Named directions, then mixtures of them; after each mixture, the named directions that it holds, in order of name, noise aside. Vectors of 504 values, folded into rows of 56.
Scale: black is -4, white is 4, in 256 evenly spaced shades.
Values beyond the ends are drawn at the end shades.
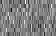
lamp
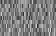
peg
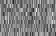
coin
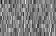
lamp, peg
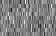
lamp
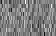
lamp, peg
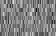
coin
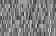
peg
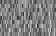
peg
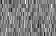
lamp, peg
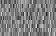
peg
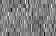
lamp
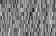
coin, peg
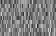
peg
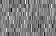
lamp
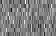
lamp
